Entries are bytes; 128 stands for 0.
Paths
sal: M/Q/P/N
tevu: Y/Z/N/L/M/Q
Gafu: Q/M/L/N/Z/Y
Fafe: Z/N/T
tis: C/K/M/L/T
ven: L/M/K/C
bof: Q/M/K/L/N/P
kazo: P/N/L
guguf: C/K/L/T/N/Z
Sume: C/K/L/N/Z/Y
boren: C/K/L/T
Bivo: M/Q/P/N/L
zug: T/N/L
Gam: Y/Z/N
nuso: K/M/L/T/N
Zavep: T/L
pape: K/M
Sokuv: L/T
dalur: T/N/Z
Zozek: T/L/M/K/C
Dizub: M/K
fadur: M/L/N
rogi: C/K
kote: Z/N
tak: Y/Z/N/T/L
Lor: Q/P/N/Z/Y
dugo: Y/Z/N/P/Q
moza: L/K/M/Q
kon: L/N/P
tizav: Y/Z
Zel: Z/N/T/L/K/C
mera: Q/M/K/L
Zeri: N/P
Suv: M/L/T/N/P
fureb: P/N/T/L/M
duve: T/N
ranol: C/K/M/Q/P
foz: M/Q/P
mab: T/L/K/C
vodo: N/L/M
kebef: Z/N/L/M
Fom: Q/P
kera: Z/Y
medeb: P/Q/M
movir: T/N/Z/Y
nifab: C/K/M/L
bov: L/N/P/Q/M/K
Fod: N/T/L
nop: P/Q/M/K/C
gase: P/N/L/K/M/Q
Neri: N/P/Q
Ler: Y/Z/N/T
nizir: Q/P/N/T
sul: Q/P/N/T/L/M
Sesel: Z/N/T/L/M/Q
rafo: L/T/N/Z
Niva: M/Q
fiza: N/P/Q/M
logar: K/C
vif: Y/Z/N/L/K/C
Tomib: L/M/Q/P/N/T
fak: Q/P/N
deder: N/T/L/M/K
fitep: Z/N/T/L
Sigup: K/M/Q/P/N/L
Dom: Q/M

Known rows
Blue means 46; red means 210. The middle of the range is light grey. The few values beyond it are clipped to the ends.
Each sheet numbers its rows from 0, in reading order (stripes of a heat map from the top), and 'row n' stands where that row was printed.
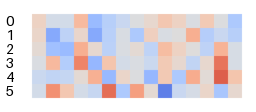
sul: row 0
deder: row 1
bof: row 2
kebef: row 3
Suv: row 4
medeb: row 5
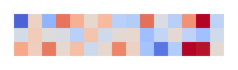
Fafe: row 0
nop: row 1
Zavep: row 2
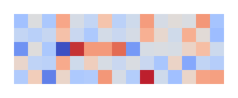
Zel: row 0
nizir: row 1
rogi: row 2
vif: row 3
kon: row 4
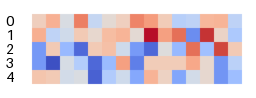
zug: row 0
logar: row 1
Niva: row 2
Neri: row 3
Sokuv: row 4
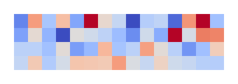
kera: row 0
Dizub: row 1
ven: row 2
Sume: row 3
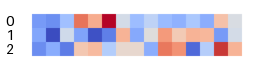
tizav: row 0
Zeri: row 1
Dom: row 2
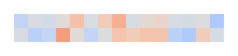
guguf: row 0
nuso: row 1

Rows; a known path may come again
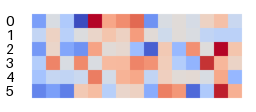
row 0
rogi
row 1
Sume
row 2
foz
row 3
duve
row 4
boren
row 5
Dom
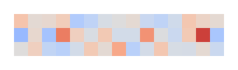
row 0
Zozek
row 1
fitep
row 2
nifab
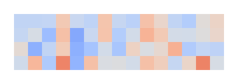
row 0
Tomib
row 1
bov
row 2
deder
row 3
kebef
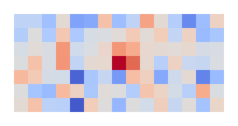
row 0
ven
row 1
Lor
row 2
fureb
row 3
kazo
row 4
Sokuv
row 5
bof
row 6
moza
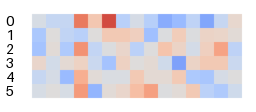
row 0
Gam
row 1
ranol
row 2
Sesel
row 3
mab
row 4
Gafu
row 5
gase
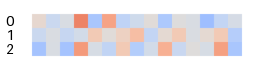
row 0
tevu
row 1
tis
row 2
Zel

